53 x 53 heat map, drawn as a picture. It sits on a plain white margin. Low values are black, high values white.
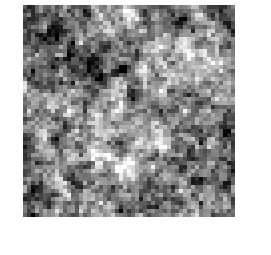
On average the colour sits 50% of the way up the scale. There are no regular stripes. The top left is the ninth with the lowest average. There is no overall slope. The field is mottled with small blotches. The values follow a bell shape.
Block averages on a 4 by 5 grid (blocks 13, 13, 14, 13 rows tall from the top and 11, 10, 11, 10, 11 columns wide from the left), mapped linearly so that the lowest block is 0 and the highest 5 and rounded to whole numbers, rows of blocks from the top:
0 2 3 3 3
2 1 3 4 4
2 5 5 3 1
2 3 3 2 2
